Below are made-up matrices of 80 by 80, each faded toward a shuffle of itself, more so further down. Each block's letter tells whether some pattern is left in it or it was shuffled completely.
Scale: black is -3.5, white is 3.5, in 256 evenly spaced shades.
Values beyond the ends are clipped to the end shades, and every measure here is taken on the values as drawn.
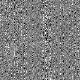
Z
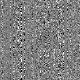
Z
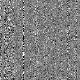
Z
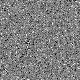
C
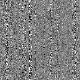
Z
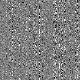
Z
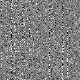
Z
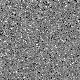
C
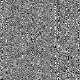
Z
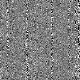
Z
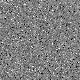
C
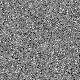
C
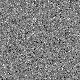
C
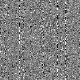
Z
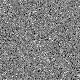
C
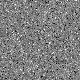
C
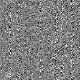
Z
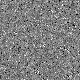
C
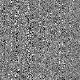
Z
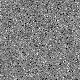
C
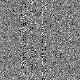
Z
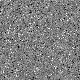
C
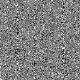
Z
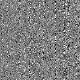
Z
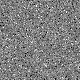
C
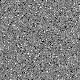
C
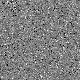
C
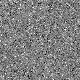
C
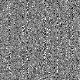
Z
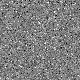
C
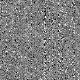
Z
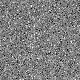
C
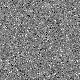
C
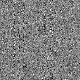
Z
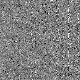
Z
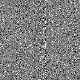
Z
